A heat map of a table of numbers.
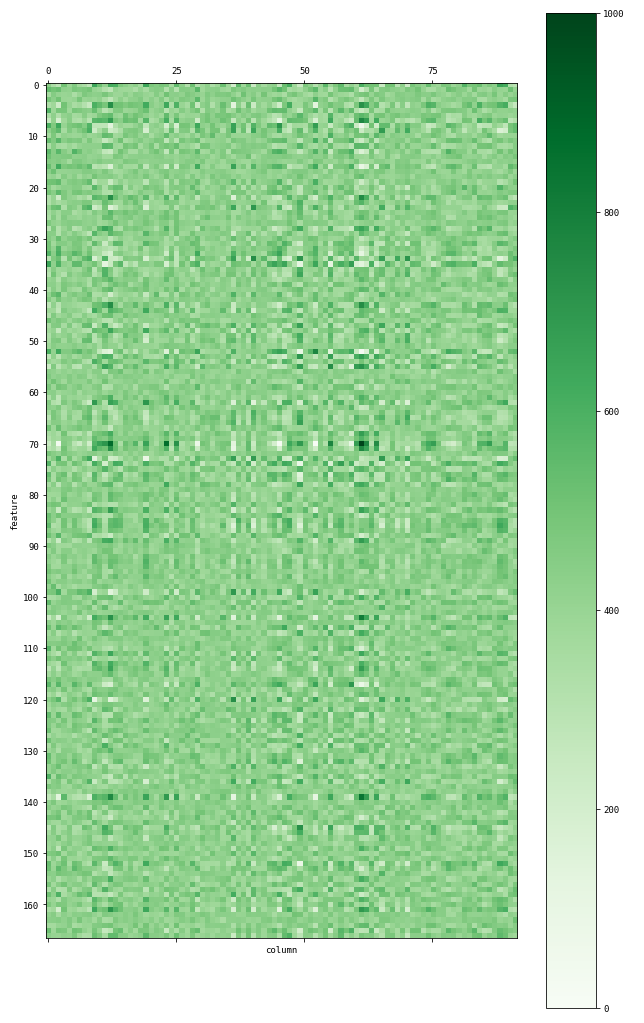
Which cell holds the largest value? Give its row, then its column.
70, 61
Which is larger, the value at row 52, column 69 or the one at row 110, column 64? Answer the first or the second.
the first
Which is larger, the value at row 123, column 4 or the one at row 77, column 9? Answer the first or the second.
the second
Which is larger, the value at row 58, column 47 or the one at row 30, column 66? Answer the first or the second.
the second
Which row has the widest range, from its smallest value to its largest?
70
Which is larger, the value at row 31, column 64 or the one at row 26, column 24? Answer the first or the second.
the second
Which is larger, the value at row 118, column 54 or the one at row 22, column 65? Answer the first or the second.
the first
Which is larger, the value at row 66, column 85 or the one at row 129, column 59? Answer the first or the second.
the first
